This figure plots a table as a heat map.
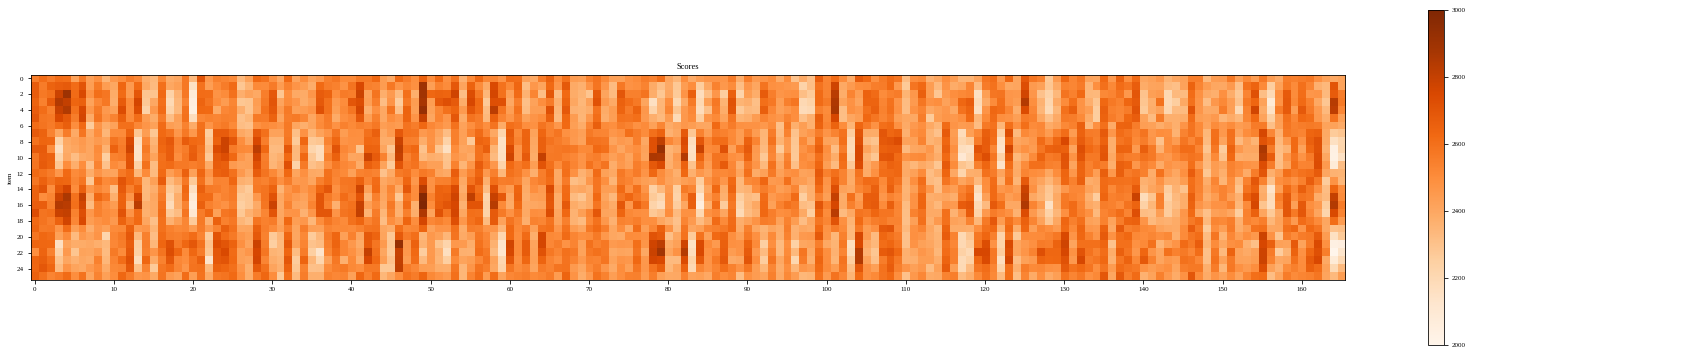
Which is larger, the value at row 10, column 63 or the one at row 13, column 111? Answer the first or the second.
the second
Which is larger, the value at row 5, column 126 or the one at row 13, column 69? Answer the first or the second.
the first
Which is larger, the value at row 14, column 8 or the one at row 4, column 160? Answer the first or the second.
the second
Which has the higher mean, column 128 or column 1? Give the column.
1
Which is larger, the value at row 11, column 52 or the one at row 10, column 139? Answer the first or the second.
the second
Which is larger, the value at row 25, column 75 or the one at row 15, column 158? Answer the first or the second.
the second
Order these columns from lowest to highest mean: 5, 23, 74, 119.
119, 5, 74, 23
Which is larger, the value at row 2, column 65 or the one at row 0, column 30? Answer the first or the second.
the first
